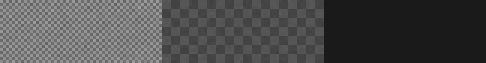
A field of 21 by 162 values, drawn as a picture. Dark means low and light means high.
It is made of 1 by 3 panels. Panel 1,1: middling, checkered. Panel 1,2: low, checkered, faint in contrast. Panel 1,3: very low, flat.
